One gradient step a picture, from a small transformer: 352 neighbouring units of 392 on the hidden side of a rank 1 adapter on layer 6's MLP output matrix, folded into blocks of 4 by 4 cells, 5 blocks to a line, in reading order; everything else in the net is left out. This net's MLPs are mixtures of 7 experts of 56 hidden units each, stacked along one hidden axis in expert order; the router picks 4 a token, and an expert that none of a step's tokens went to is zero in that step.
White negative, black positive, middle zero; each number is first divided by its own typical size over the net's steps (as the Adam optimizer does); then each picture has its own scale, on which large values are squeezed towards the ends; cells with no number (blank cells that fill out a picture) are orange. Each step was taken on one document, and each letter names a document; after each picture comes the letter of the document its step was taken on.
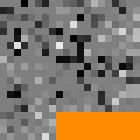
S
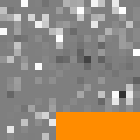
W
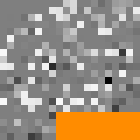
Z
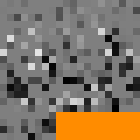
Z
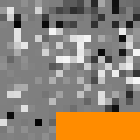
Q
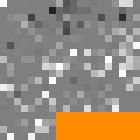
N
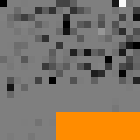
N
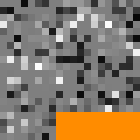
S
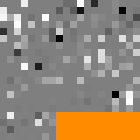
W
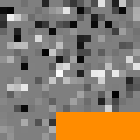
S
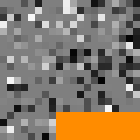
Q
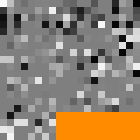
Q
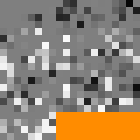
Z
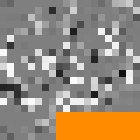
Z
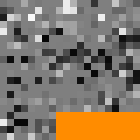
Q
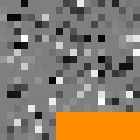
S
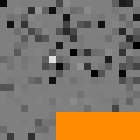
N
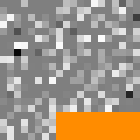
S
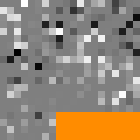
W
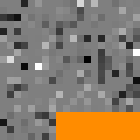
W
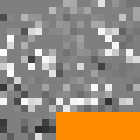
Z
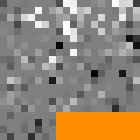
N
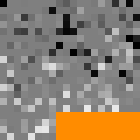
N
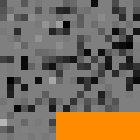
Q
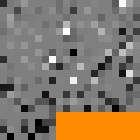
N
